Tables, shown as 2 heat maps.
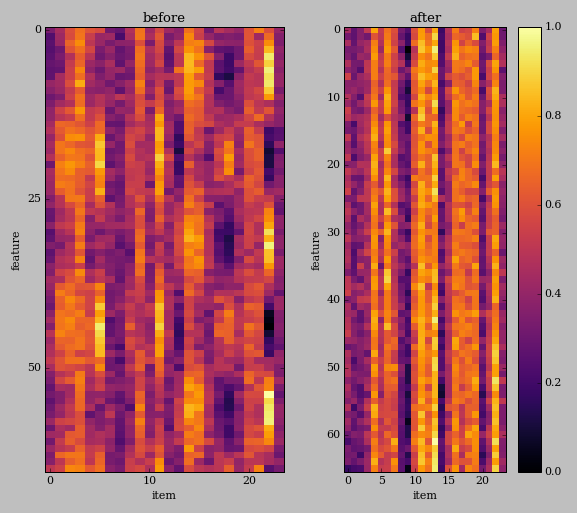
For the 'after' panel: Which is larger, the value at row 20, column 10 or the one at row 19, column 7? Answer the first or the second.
the first
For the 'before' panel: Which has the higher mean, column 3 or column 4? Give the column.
3
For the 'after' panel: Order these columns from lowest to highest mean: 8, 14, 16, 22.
14, 8, 16, 22
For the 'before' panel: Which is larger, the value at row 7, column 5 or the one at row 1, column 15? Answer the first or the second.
the second
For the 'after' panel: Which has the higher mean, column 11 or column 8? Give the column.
11
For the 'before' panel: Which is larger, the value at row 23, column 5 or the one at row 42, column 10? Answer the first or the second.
the first
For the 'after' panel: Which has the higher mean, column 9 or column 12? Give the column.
12
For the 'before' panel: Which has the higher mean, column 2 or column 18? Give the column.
2
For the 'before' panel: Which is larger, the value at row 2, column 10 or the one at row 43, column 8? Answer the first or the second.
the second
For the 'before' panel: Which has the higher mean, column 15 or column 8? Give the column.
15
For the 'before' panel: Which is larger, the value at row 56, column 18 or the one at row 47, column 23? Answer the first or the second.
the second
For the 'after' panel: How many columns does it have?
24
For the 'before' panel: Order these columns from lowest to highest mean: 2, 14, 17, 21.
17, 21, 2, 14
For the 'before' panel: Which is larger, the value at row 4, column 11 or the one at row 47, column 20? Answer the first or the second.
the second
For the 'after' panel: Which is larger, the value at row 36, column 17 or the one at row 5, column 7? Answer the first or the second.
the first
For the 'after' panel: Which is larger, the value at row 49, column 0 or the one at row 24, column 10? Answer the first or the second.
the second
